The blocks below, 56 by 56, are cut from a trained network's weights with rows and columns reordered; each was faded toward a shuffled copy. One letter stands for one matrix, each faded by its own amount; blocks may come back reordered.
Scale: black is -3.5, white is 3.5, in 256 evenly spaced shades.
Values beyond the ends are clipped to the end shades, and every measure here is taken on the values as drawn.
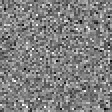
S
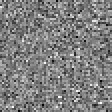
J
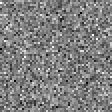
S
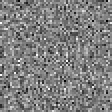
J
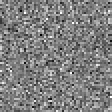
J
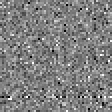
S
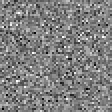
S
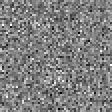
S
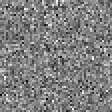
S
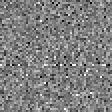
S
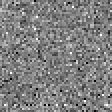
S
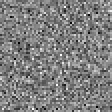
S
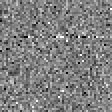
S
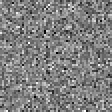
S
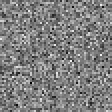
J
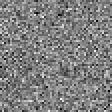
J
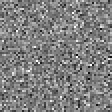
S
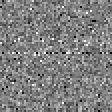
S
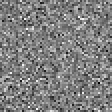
S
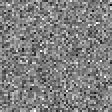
J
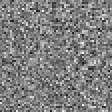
J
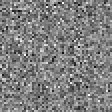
J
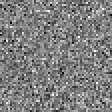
S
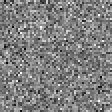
S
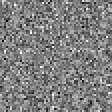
J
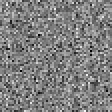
J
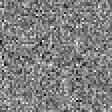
J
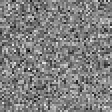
J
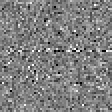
S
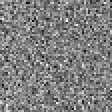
J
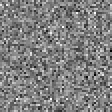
J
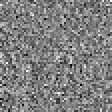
J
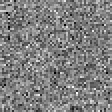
J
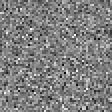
S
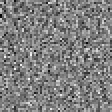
J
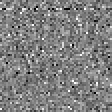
S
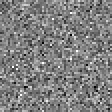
S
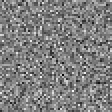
J
